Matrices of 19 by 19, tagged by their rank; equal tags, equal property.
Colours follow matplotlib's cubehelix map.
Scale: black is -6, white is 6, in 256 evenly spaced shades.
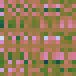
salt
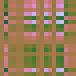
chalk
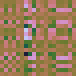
salt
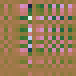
chalk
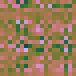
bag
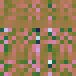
salt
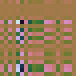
chalk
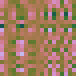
bag
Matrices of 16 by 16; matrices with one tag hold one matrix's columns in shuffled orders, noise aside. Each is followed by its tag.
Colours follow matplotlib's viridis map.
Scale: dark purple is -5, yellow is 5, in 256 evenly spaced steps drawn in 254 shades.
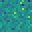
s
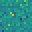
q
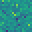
q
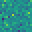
q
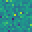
q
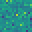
q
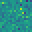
s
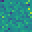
s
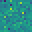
s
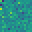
s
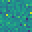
q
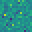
q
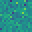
s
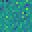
s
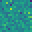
s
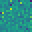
s
